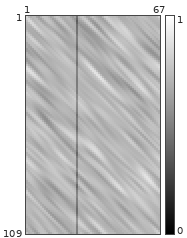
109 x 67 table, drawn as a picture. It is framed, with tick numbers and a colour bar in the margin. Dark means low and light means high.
Grain: diagonal, down to the right. Mirror symmetry: none. Average level on the scale: 70%. Odd lines: column 26.
